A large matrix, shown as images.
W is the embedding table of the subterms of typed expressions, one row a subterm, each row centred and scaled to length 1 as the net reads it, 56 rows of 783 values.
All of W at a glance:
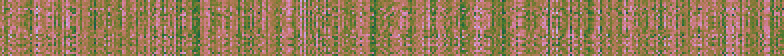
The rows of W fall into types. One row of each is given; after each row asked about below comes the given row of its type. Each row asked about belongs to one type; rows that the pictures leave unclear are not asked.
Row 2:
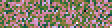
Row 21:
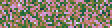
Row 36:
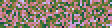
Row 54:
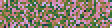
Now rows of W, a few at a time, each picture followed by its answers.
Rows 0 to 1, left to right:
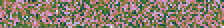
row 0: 36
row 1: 21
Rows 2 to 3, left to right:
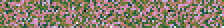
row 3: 21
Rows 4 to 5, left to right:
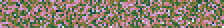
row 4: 21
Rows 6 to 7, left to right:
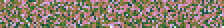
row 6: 36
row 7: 21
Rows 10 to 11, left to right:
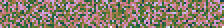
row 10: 21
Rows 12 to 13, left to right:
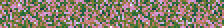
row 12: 21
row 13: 21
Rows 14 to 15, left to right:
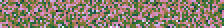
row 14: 21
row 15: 21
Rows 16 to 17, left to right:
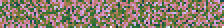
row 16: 54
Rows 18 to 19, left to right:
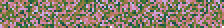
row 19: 21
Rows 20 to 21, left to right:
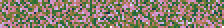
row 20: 54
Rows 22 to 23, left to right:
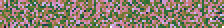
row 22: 54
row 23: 54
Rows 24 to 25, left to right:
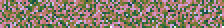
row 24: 54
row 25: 21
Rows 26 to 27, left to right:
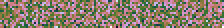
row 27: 54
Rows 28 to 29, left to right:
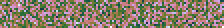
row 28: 21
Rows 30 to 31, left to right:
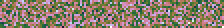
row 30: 36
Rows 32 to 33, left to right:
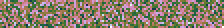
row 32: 54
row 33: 21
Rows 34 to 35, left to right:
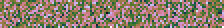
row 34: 36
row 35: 36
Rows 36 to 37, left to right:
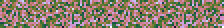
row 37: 36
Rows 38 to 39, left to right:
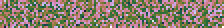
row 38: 54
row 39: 54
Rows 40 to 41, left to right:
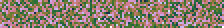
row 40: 54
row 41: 36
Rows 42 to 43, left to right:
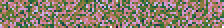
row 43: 54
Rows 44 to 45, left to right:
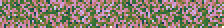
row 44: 54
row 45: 54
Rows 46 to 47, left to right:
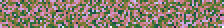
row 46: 21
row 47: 36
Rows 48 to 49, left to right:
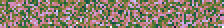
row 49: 36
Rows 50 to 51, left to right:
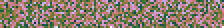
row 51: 21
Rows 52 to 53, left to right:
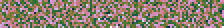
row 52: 54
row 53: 21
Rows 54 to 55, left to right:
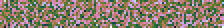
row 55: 36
